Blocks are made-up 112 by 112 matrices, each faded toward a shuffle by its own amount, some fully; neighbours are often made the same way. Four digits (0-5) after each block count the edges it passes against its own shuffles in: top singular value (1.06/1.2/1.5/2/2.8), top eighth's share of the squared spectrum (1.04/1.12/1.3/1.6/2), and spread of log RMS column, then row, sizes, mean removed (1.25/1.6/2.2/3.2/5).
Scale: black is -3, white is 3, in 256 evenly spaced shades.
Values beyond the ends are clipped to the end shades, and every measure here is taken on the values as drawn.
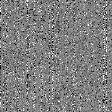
2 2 3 0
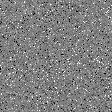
0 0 0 0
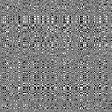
5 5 4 4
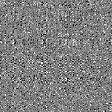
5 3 2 2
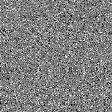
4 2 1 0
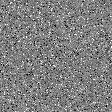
0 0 0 0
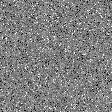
0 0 0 0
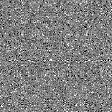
4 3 2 2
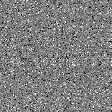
3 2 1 1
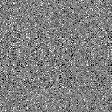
4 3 2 2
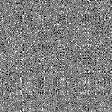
4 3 2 2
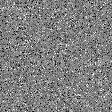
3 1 0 0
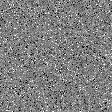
2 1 0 0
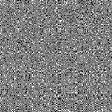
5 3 2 2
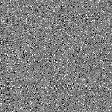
4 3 2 2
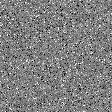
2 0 0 0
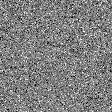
0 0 0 0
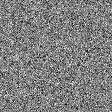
0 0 0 0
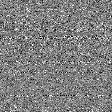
1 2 0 3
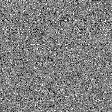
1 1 0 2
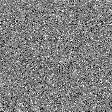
1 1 0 2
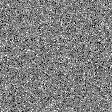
0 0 0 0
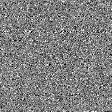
1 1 0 3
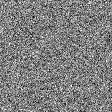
2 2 0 0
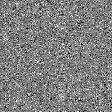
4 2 2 1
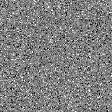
3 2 1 1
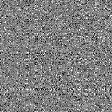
4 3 2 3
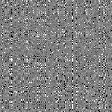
5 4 3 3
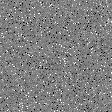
0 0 0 0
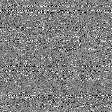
2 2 0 4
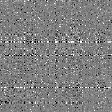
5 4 3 3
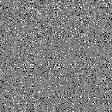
3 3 2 2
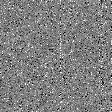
1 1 2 0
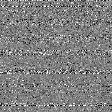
2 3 0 4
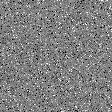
1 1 0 0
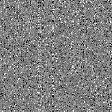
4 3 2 1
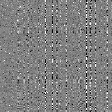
5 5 4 2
